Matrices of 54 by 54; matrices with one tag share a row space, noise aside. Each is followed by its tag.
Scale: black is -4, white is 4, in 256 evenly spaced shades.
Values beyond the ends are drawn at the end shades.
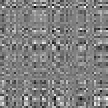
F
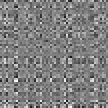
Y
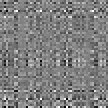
Y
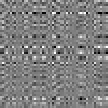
F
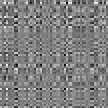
Y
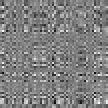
F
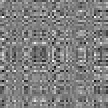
F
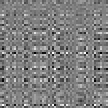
F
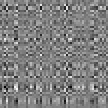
Y
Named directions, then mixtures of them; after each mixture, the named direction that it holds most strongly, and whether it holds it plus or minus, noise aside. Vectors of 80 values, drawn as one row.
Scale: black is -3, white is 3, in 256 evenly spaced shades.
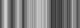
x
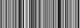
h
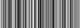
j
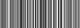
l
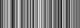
j, minus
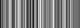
j, minus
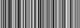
j, plus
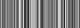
h, minus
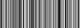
h, plus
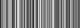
j, minus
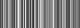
j, minus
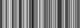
h, plus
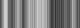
x, plus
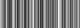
j, plus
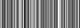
h, minus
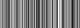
l, minus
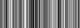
h, plus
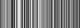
j, minus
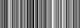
j, minus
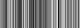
h, plus
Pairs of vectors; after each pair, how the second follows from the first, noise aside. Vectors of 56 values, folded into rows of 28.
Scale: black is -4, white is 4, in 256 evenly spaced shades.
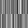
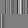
partly zeroed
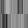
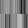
reversed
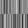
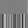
partly zeroed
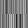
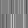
partly zeroed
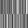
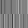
partly zeroed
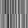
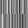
reversed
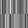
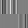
partly zeroed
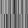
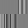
partly zeroed
